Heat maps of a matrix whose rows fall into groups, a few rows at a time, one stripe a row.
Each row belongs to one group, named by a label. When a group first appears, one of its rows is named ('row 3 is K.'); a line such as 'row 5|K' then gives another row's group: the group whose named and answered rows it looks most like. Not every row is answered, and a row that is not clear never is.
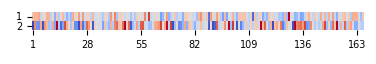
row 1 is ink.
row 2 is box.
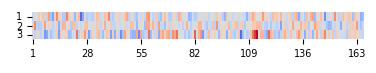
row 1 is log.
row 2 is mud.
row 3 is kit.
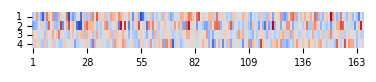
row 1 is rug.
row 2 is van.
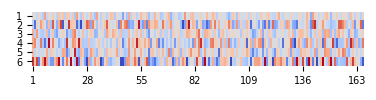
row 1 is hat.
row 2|van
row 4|ink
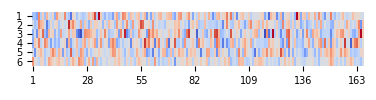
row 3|van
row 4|ink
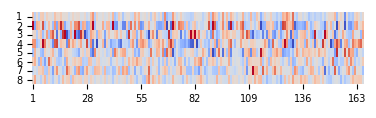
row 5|box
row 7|log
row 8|mud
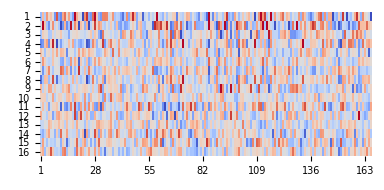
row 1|log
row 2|mud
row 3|box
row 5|mud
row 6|mud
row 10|hat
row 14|van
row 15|ink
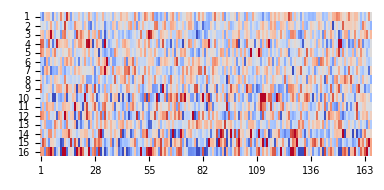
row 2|log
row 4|ink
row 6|hat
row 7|rug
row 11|log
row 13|rug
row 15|mud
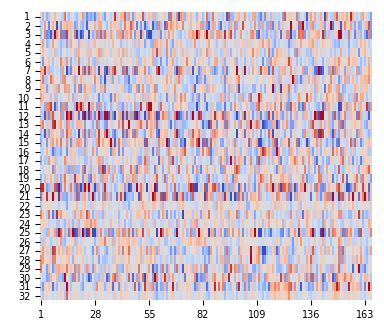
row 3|rug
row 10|kit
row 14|hat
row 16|kit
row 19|log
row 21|ink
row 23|ink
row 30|log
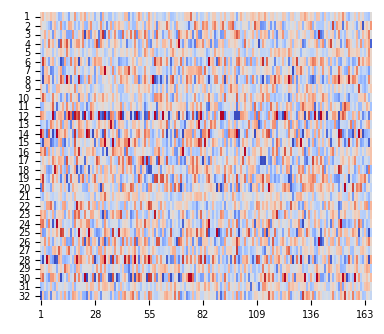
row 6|mud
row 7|rug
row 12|hat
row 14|ink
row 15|rug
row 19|mud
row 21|rug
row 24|ink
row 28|rug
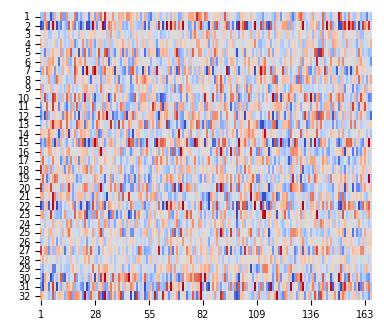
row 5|hat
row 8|ink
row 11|ink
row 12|hat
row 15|van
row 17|mud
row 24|hat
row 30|rug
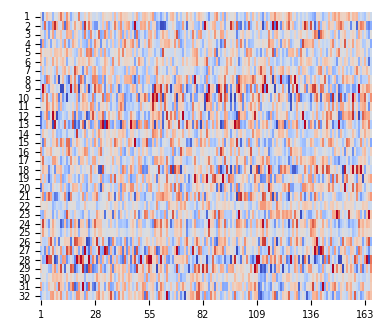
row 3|hat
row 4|box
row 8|van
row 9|mud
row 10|ink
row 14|ink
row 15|van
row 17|mud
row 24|mud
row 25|mud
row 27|hat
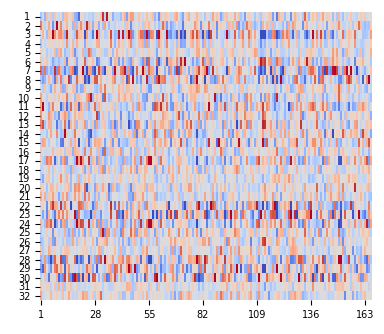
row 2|ink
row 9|rug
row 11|mud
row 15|mud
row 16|hat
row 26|kit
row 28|rug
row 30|log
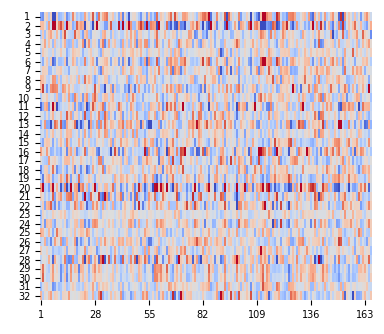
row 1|kit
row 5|box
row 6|kit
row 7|box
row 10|log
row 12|hat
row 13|rug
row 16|kit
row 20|mud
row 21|hat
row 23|box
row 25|ink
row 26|rug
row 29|mud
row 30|mud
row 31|kit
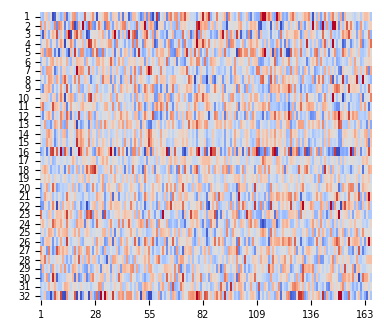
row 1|kit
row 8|log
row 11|mud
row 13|rug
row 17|kit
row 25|log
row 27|ink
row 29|box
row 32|rug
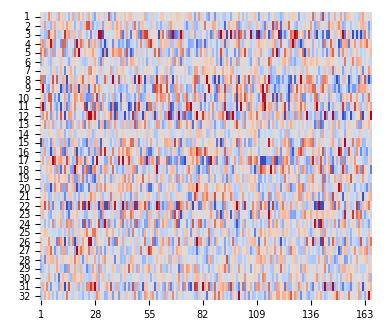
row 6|box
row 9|mud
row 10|van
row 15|box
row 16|rug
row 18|log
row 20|rug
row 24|hat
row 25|log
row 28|log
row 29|van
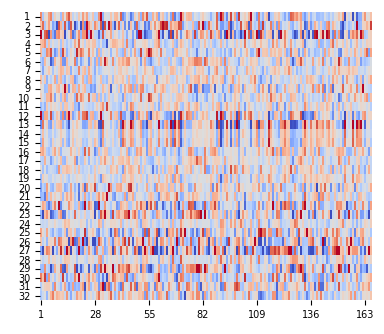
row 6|rug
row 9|log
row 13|box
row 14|box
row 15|box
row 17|rug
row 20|van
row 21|hat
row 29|rug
